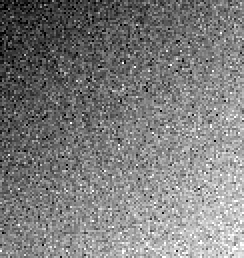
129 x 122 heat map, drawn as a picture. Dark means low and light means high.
The ninth with the highest average is the bottom right. No regular stripes run through it. No single row or column stands out from its neighbours. There is an overall slope up to the bottom right.
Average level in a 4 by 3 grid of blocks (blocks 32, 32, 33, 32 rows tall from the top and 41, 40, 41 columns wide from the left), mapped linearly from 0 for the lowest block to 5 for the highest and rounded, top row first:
0 1 2 | 1 2 3 | 2 3 4 | 3 4 5
